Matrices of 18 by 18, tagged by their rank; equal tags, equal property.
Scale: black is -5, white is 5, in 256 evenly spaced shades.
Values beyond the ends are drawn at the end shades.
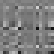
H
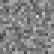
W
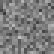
W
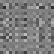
H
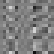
H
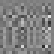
H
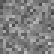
W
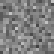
W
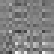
H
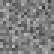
W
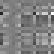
H
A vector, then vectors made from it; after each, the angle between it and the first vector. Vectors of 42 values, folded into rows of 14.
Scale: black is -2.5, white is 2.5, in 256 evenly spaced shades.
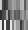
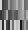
nearly parallel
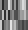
partly aligned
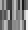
orthogonal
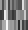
orthogonal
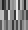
orthogonal
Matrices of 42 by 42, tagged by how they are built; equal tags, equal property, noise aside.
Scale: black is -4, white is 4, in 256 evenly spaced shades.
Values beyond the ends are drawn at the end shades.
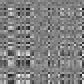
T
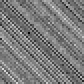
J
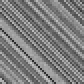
J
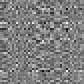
T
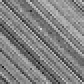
J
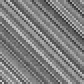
J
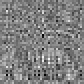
T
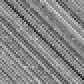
J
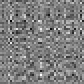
T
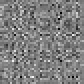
T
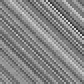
J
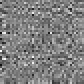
T
